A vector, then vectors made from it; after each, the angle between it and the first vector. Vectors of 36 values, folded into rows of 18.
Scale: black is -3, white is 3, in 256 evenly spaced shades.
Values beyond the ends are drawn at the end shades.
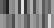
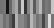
nearly parallel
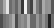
nearly opposite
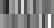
nearly parallel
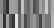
partly aligned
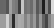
partly aligned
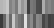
partly opposed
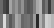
partly aligned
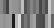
partly aligned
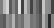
nearly opposite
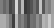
partly aligned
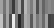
partly opposed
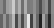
partly opposed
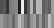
nearly parallel
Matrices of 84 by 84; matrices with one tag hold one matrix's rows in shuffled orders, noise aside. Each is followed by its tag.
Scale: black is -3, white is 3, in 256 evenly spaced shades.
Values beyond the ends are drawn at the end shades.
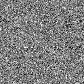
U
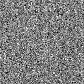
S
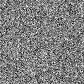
S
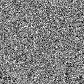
U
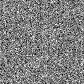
S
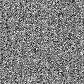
S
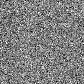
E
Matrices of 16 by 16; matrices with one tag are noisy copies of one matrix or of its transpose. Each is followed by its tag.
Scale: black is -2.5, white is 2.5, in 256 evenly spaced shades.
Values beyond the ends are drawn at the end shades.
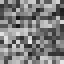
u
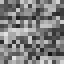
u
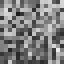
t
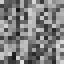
u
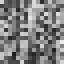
u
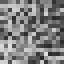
t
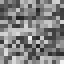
u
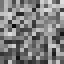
t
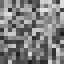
t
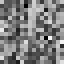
u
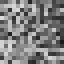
t
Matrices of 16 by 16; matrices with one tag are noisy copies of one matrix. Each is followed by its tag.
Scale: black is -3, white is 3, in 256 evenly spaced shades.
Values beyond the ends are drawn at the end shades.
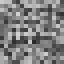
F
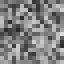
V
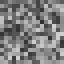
V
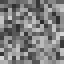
V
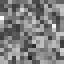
V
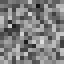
V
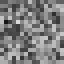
V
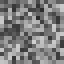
V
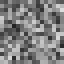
V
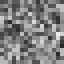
V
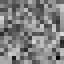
V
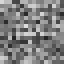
F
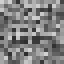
F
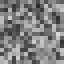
V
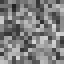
V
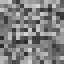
F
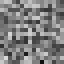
F
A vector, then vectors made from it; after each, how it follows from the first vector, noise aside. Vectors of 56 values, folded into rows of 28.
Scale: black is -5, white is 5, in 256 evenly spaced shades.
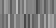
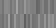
shrunk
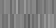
shrunk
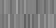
shrunk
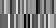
scaled up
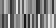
scaled up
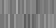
shrunk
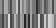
scaled up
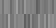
shrunk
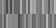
wrapped around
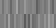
shrunk
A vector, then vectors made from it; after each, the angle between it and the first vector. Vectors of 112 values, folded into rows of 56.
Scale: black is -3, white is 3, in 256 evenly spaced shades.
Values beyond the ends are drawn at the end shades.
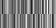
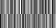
partly aligned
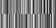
nearly opposite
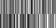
partly aligned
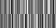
orthogonal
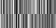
partly opposed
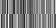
orthogonal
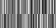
partly aligned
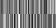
orthogonal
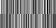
partly opposed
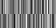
nearly parallel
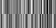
nearly opposite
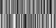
partly opposed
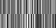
orthogonal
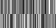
orthogonal
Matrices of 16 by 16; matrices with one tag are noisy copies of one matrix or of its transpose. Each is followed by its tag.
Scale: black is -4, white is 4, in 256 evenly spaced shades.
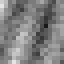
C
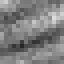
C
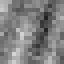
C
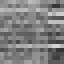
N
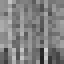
N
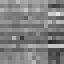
N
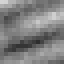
C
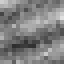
C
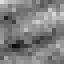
C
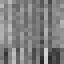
N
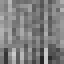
N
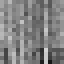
N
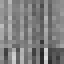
N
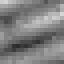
C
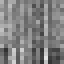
N
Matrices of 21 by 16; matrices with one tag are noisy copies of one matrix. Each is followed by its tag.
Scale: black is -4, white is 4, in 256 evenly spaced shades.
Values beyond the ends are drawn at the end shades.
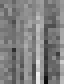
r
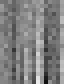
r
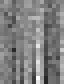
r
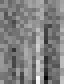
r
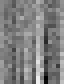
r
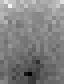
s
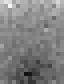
s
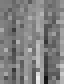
r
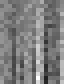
r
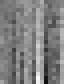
r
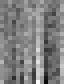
r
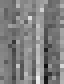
r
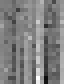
r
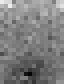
s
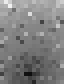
s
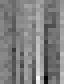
r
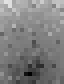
s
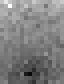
s
